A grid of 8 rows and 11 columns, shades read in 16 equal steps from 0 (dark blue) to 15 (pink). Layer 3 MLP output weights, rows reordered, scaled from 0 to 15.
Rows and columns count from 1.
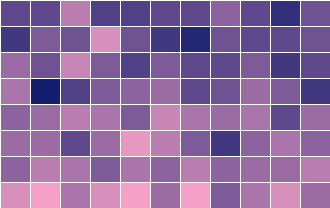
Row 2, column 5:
6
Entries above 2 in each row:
10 10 11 10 11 11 11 11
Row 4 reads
10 0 4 7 8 9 5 6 9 7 3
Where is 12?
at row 3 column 3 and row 5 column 6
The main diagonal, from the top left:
5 7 12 7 7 11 11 7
